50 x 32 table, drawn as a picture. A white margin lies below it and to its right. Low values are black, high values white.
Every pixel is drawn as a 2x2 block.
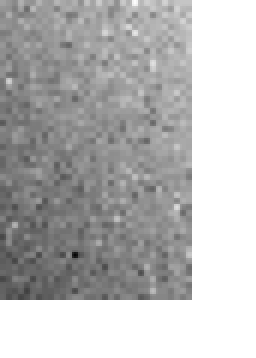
Slope: up to the top right. Ninth with the lowest average: bottom left. Stripes: none. Histogram: bell-shaped.
